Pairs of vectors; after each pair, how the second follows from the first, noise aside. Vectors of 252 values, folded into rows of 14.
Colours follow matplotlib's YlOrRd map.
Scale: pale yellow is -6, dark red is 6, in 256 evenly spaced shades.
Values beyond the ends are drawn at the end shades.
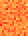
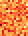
scaled up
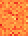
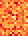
scaled up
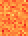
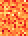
scaled up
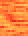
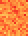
shuffled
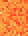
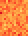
sign-scrambled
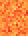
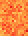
shuffled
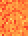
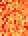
scaled up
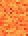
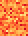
scaled up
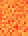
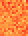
shuffled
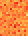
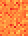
sign-scrambled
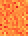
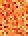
scaled up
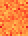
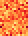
scaled up
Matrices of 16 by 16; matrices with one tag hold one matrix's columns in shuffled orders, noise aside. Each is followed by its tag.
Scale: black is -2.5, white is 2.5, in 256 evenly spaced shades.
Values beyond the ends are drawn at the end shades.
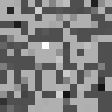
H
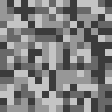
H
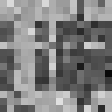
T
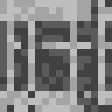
T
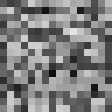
H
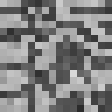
H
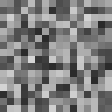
H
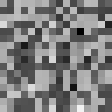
H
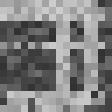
T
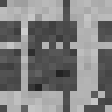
T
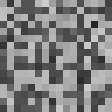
H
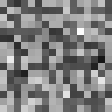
H
